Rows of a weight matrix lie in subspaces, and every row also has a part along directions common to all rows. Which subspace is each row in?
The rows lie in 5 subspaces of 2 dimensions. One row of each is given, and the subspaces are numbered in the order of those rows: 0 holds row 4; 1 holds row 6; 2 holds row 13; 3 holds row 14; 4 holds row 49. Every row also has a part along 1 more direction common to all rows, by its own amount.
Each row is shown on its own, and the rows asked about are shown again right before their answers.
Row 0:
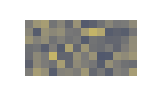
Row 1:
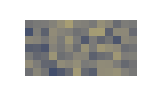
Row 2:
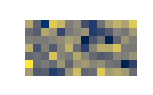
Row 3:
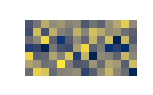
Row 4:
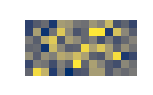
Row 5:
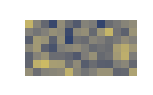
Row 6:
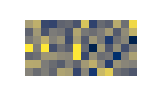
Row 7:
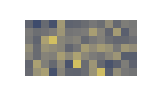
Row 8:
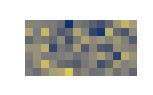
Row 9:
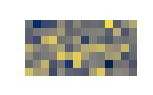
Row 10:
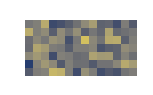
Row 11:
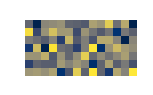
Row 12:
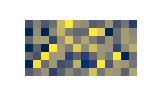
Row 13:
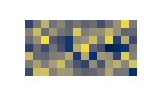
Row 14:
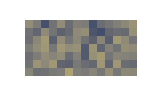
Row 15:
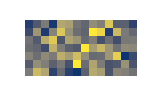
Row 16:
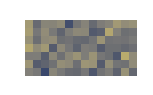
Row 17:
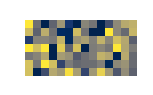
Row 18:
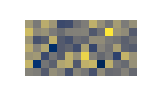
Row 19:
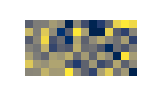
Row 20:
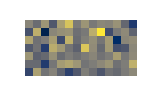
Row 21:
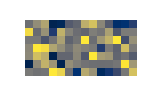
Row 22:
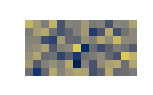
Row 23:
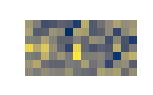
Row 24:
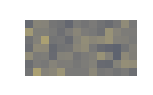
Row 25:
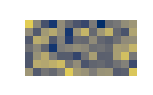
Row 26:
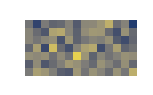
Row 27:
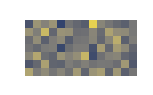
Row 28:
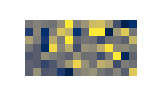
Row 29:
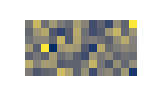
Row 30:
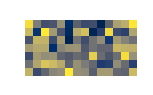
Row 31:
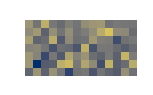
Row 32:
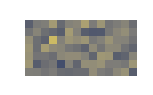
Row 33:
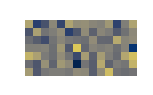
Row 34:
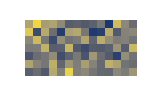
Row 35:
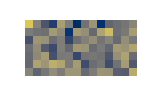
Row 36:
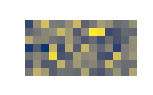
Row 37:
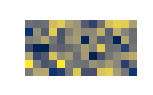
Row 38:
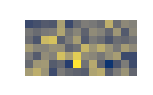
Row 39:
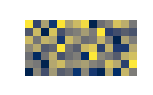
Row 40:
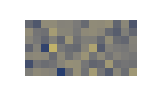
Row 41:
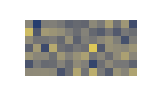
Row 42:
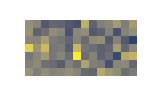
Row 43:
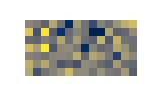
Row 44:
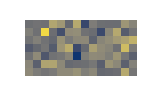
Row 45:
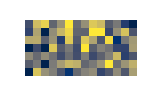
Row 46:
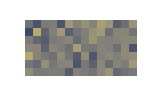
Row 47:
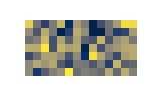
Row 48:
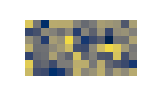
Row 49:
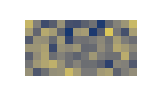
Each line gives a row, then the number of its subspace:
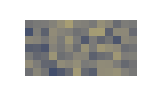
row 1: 2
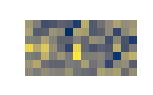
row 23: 1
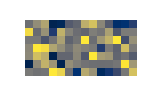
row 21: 2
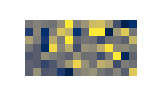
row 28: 2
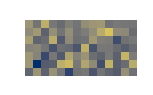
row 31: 3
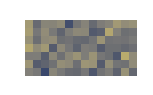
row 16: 3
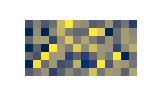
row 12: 3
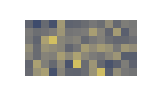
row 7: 0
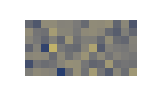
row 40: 1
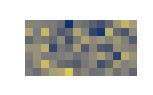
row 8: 2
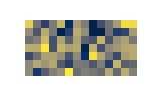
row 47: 3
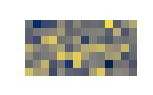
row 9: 0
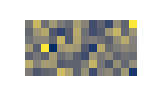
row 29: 1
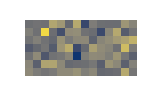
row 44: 1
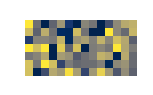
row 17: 4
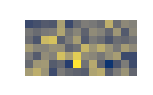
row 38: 0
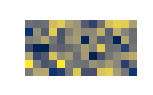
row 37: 2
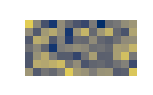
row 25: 4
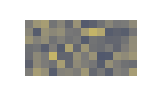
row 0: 4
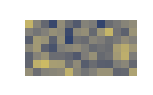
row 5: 4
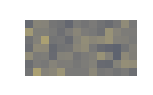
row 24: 2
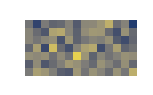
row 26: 1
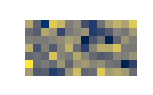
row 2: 2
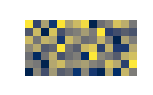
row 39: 3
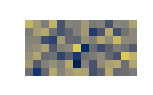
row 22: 0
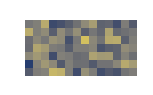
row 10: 2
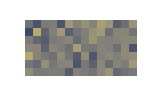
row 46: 0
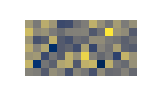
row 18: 3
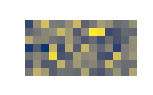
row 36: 4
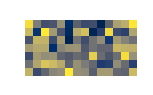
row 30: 4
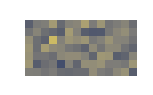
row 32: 4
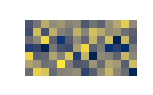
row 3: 2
